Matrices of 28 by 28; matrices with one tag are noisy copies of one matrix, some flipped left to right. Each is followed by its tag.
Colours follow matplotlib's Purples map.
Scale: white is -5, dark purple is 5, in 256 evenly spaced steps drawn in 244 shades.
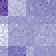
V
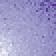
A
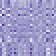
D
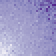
A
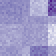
V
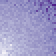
A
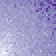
A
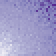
A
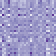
D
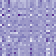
D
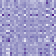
D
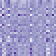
D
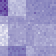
V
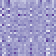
D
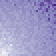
A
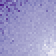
A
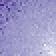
A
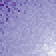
A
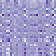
D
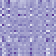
D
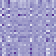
D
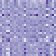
D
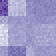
V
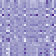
D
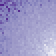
A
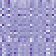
D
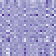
D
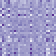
D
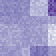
V
